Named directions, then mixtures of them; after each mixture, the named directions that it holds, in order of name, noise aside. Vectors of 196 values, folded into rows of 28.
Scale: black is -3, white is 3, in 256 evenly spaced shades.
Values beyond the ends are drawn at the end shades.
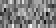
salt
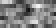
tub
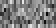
salt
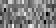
salt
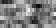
tub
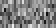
salt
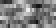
tub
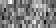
salt, tub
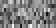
salt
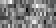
salt, tub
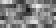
tub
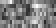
salt, tub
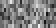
salt, tub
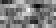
tub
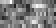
salt, tub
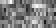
salt, tub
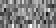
salt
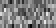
salt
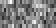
salt, tub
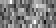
salt, tub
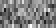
salt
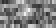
salt, tub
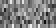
salt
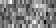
salt, tub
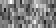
salt, tub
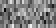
salt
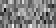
salt
